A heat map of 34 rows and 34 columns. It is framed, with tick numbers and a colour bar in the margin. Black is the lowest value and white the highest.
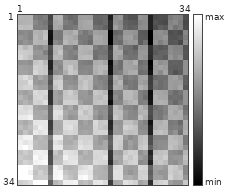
The ninth with the lowest average is the top right. Columns 7, 19 and 27 differ from the columns beside them. The ninth with the highest average is the bottom left. Values rise toward the bottom left.
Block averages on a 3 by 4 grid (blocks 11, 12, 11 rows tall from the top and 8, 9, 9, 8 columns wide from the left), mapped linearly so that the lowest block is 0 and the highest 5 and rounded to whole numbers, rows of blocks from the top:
2210 | 4421 | 5533
